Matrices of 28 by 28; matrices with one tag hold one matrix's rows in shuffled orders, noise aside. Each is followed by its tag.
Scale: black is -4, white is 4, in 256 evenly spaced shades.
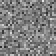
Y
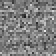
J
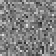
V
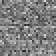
J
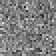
V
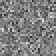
Y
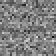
J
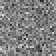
V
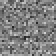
J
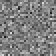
Y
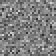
Y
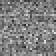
J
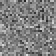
V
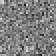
V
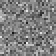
V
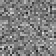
Y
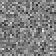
Y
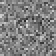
V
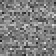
J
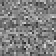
J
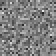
Y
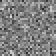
Y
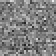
J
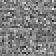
J
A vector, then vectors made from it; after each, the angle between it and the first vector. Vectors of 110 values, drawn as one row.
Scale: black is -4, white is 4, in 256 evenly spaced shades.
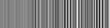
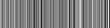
orthogonal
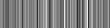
partly opposed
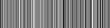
orthogonal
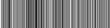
orthogonal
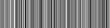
orthogonal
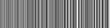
nearly parallel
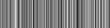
partly opposed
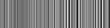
nearly opposite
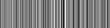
orthogonal
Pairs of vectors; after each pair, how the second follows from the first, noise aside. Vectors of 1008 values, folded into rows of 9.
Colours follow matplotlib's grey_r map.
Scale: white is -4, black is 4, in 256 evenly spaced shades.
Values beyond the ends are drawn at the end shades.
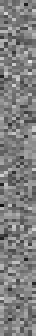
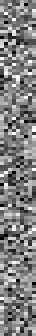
scaled up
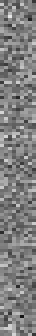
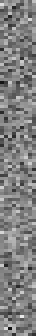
sign-scrambled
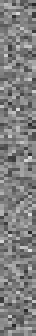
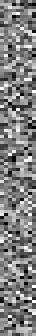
scaled up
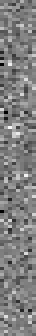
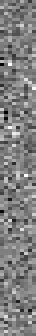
copied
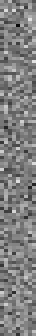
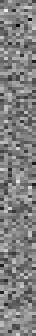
sign-scrambled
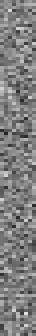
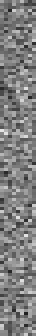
negated
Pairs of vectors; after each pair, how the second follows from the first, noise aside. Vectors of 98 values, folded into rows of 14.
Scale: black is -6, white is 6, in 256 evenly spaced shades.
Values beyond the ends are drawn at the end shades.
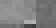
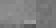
shrunk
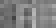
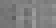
shrunk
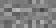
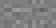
shrunk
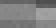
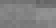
shrunk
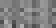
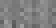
shrunk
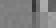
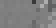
partly zeroed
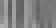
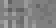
partly zeroed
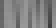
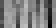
scaled up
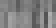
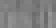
shrunk
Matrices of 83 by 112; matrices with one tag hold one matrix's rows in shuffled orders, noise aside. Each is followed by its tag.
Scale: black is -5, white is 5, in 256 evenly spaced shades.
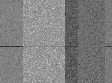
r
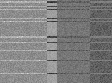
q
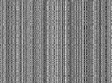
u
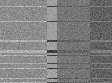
q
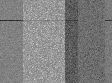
r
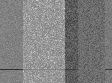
r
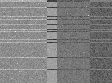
q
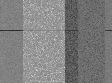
r
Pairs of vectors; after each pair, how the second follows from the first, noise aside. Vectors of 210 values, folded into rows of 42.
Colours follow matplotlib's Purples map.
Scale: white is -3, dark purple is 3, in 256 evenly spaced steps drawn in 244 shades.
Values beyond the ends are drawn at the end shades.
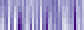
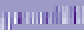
partly zeroed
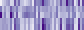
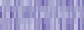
shrunk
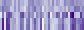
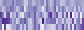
sign-scrambled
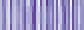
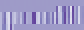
partly zeroed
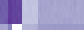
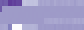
partly zeroed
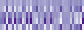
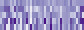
sign-scrambled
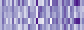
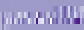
partly zeroed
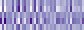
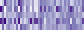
sign-scrambled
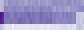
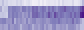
reversed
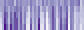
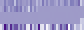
partly zeroed
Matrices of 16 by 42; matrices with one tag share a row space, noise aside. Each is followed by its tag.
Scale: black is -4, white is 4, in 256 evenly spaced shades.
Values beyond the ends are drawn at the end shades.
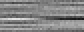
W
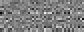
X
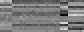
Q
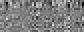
X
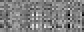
X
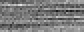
W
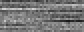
W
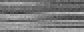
W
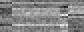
Q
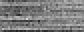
W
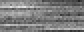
W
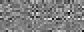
X
